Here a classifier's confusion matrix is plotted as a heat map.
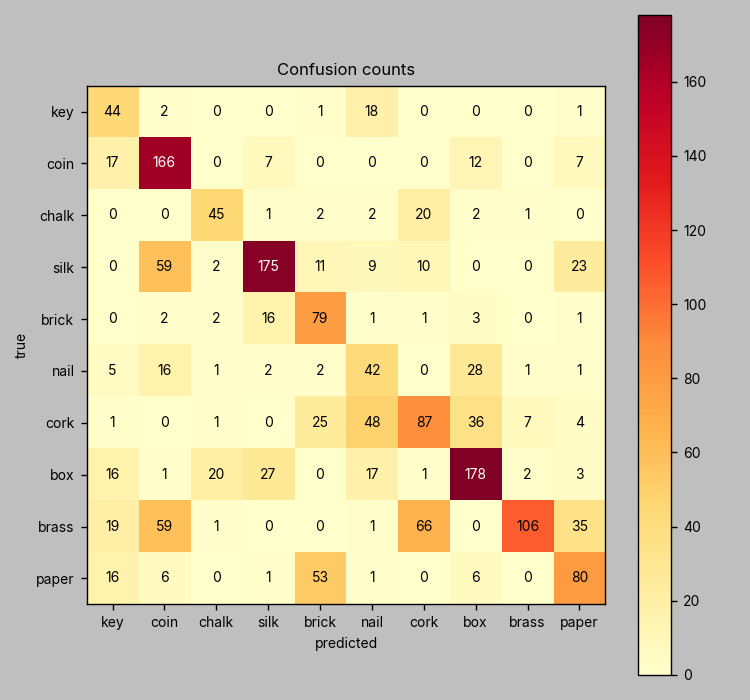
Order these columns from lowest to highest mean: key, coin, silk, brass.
brass, key, silk, coin
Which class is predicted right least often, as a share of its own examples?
brass
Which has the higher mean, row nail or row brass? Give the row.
brass
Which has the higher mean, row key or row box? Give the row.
box
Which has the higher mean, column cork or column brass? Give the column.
cork
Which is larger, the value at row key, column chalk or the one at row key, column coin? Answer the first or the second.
the second
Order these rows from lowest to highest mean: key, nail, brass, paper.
key, nail, paper, brass
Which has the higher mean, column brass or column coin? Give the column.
coin
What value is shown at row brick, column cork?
1
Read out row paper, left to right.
16 6 0 1 53 1 0 6 0 80
